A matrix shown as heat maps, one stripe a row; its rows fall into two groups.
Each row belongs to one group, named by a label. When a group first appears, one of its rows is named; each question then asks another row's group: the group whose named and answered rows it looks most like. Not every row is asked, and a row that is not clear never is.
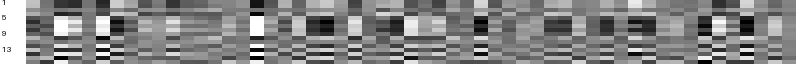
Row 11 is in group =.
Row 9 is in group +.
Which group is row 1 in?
=
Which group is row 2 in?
=
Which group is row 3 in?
=
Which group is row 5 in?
+
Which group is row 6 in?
+
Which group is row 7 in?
+
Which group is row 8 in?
+
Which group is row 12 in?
+
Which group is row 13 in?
=
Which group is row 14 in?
+
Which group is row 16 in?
+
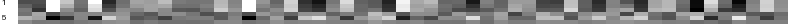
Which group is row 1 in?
+
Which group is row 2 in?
+
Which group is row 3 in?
+
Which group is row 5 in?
=
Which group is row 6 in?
=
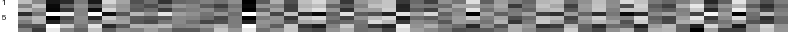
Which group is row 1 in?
=
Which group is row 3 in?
=
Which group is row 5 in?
=
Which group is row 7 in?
+
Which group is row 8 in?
+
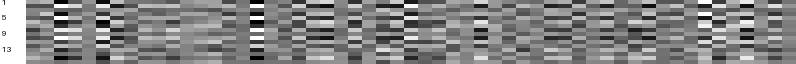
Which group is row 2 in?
+
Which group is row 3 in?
=
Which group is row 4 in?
=
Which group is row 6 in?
=
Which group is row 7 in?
=
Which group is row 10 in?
+
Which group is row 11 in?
=
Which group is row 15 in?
=
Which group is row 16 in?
=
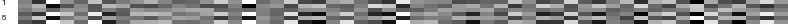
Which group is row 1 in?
+
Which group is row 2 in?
=
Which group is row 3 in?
=
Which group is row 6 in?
+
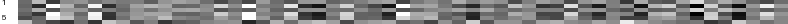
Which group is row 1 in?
=
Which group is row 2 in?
+
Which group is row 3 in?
=
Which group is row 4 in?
+
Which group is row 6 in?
=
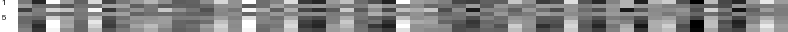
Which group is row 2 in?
=
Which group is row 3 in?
+
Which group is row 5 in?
+
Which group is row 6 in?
+
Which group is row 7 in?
+
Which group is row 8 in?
+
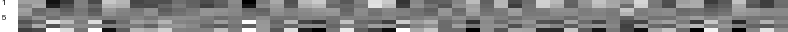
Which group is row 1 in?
=
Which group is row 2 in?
=
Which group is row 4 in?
=
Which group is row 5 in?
=
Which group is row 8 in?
+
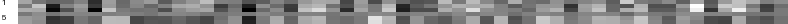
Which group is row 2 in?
=
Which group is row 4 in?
=
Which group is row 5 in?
=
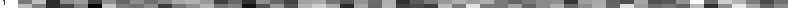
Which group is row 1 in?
=
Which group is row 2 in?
=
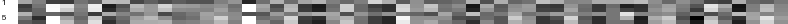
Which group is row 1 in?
=
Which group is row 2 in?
+
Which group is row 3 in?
+
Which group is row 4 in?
=
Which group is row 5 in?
+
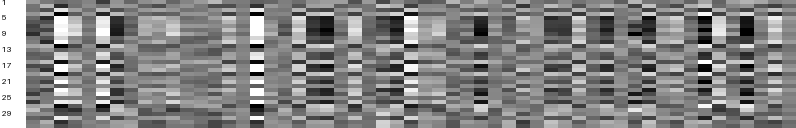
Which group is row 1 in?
=
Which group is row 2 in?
=
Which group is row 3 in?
+
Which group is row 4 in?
=
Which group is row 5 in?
+
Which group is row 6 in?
+
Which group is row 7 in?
+
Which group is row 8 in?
+
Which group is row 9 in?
+
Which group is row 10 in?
+
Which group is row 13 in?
=
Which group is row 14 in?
+
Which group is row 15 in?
+
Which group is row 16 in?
=
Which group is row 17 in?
+
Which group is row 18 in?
+
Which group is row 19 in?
=
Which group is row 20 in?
+
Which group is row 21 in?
+
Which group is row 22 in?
=
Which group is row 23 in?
+
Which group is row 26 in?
+
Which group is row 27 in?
=
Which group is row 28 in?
=
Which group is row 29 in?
=
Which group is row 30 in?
+
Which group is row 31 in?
=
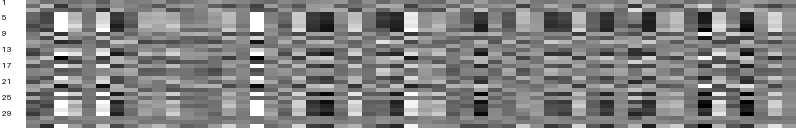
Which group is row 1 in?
=
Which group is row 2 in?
=
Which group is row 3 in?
=
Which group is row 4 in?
+
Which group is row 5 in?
+
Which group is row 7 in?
+
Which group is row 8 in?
+
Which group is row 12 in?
=
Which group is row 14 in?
+
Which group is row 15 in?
=
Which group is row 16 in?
=
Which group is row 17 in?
+
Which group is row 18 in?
=
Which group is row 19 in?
=
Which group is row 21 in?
+
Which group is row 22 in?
=
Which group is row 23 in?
=
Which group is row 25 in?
=
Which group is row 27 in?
+
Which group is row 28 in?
+
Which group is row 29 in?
+
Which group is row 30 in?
=
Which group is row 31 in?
=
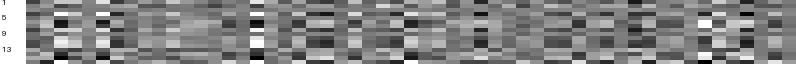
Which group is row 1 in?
+
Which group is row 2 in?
=
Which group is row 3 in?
=
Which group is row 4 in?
+
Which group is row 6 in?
=
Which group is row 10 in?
+
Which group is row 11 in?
+
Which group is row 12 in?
+
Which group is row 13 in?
=
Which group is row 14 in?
=
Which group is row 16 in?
+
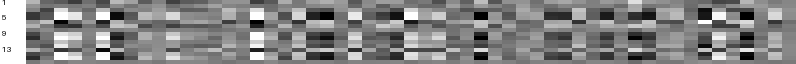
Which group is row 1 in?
=
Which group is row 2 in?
=
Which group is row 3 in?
+
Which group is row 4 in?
+
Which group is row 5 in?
+
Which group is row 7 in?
=
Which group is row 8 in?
=
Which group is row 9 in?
+
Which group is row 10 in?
+
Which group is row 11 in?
+
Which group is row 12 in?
+
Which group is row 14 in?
+
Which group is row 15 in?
+
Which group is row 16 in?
=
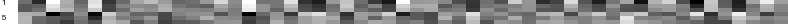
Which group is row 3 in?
+
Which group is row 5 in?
=
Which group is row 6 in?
=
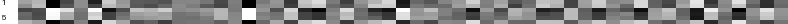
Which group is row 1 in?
=
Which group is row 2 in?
=
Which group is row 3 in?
+
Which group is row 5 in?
+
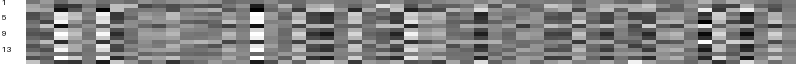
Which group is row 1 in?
=
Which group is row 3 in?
=
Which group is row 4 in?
+
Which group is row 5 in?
+
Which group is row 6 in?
+
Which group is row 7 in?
=
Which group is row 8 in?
+
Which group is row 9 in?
+
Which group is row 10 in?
+
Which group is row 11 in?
=
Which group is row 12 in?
+
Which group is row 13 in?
+
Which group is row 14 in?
=
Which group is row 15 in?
+
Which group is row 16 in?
=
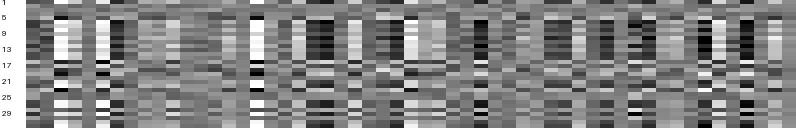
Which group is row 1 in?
+
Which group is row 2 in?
=
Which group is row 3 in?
=
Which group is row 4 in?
=
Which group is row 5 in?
=
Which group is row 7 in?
+
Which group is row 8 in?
+
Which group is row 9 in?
+
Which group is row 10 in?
+
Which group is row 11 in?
+
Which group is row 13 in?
+
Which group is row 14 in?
+
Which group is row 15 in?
+
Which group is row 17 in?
+
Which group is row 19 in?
=
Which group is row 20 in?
=
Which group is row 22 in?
+
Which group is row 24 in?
=
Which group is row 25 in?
=
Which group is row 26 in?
+
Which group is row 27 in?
+
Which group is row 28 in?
=
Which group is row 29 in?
+
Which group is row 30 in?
=
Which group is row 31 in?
+
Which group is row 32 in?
+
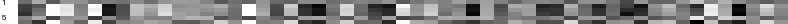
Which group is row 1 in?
=
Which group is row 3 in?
+
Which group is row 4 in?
+
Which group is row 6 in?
+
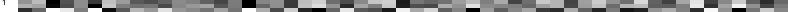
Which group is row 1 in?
=
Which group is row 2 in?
=
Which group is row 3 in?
+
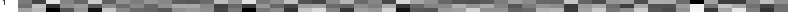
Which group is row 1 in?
+
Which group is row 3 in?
=
